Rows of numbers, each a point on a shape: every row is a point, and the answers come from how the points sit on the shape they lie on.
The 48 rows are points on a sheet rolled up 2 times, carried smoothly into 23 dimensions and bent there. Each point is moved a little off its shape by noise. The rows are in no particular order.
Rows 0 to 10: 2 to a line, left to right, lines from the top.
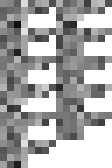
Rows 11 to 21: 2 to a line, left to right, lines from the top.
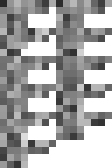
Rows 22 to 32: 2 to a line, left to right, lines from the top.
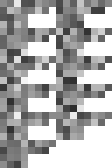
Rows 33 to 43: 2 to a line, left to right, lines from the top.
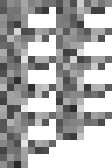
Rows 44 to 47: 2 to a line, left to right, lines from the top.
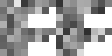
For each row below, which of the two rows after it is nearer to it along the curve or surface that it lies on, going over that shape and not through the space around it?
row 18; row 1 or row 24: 1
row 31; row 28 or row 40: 28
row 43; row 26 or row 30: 26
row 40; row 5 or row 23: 23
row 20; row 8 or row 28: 28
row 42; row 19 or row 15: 19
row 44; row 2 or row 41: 41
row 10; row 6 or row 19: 6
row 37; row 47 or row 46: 47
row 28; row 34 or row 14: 34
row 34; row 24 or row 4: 24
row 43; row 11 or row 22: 11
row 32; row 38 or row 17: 38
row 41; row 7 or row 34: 7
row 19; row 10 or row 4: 4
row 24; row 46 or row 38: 38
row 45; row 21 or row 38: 21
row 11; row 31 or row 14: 31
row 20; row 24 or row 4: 24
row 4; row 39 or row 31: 31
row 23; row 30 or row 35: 30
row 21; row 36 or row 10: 10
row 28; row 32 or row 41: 41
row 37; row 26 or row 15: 26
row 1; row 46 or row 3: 3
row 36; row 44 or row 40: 44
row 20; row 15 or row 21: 21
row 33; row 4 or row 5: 5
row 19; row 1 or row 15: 15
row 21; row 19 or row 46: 19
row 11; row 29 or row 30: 30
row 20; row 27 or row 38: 27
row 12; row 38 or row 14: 38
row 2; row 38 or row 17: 38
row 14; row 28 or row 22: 22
